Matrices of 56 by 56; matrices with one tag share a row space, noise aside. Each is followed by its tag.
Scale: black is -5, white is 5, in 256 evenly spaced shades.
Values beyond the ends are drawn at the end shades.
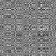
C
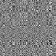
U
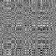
C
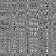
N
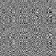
U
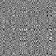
U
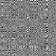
N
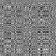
C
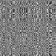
U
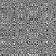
N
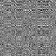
C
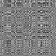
C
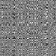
N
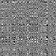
N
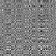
C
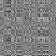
C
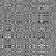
C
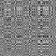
C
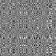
U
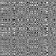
N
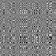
U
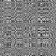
C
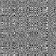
N
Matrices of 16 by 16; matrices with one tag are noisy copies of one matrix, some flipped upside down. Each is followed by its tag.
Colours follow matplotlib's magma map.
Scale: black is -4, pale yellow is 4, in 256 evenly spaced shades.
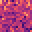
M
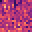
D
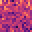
M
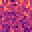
M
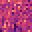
D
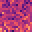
M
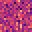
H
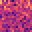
M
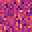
H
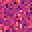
H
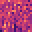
D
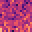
M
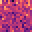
M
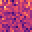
M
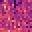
D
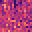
D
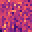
D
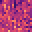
D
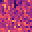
D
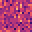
H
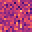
H
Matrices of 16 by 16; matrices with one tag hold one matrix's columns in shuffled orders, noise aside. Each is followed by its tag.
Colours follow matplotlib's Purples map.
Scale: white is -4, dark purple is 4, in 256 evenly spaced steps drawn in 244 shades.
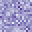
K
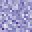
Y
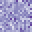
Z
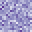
K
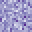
Z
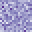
K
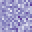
Z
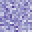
K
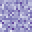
Y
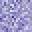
Z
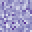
Y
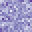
Z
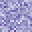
K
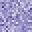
K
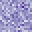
K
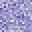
K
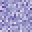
K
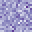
K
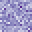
K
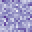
Z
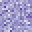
K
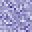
K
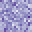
Z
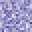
Y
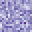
Y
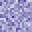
Z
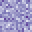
Z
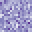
Y
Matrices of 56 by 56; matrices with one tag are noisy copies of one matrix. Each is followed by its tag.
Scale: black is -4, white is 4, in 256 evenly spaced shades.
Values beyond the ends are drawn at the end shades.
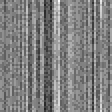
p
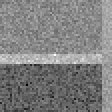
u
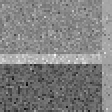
u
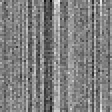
p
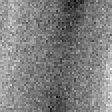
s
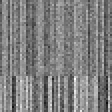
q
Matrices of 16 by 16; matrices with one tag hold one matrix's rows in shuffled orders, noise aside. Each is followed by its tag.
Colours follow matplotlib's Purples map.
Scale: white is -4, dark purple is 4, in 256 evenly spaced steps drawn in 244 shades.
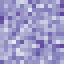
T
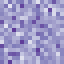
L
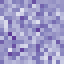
L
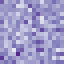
T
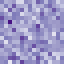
L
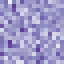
L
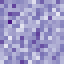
L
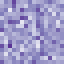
L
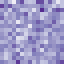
T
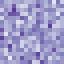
L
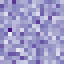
L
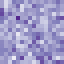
T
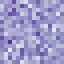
L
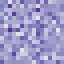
L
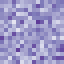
T
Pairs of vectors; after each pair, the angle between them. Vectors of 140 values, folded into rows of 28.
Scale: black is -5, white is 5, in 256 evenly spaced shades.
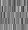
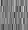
nearly opposite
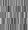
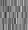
partly aligned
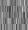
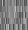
partly opposed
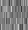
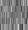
nearly parallel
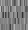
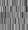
partly aligned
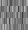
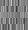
partly opposed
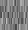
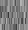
nearly parallel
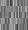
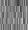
orthogonal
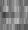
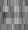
nearly parallel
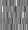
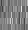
partly opposed
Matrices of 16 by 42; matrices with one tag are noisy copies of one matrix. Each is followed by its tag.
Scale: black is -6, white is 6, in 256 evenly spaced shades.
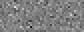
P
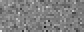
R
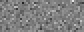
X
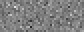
P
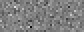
P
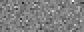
X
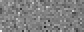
R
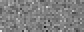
R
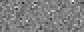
X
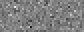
P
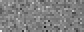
R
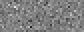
P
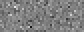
P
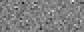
X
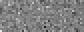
R
